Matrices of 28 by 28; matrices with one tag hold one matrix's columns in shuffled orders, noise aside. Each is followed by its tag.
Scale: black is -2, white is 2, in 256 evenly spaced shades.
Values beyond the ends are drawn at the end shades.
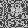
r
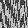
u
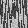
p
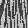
p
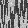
p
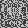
r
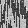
p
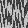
u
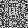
r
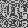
r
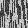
p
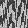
u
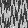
u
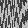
u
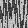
p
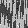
p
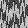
u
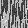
p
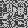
r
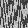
u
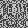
r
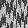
u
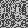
r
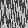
u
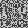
r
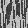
p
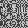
r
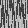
p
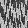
u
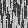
p
